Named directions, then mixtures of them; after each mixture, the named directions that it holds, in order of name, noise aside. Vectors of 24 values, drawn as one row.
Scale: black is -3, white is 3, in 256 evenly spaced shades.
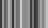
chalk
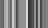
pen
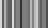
chalk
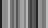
chalk, pen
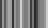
chalk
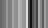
chalk, pen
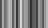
chalk, pen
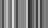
pen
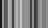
chalk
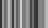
chalk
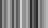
chalk, pen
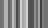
pen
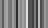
pen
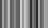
chalk, pen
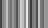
chalk, pen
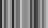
chalk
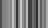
chalk, pen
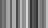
chalk, pen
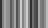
chalk, pen
